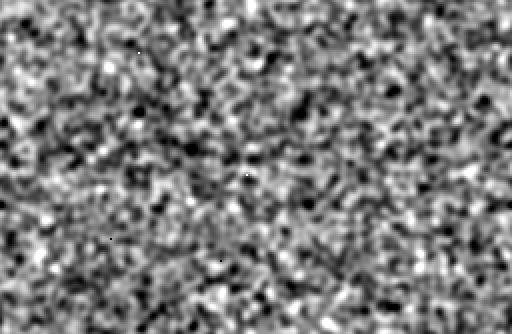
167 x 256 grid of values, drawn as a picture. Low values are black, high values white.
Lone odd cells: 4, 2 higher and 2 lower than their neighbours. Odd rows or columns: none. Grain: blotchy. Histogram: bell-shaped. Mirror symmetry: none.
